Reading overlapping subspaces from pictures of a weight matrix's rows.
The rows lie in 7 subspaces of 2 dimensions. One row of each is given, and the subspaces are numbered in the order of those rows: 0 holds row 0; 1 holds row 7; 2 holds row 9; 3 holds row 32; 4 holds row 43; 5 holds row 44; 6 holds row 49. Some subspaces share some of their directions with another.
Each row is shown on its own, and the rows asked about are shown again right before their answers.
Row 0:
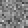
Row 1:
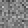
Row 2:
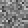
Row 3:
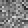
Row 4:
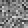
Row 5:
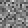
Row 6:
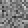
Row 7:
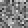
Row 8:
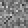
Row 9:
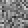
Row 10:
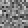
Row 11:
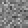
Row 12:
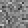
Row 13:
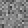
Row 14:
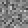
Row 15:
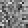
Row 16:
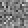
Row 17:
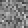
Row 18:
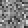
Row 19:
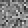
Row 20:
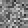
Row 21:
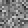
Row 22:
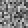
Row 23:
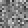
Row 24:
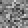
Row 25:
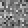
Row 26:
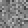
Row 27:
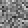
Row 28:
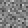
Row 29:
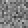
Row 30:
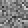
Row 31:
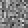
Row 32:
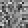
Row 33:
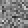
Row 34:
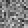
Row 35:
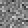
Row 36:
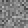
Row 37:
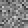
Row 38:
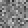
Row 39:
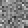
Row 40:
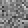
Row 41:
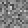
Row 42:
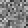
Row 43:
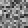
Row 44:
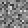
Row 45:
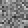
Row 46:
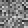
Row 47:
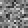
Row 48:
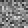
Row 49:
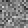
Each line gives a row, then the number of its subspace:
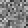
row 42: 6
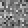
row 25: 2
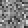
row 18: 0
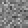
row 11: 5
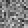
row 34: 2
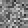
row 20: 4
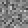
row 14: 5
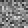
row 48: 1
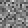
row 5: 6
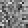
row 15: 3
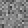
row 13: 5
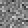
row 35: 6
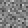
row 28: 6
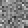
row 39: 0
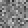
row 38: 1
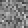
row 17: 0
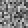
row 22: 3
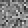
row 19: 0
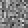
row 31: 2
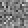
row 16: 2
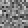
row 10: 4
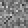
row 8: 2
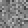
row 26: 1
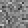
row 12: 3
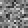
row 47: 4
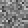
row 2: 3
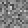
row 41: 5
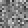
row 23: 1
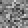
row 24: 4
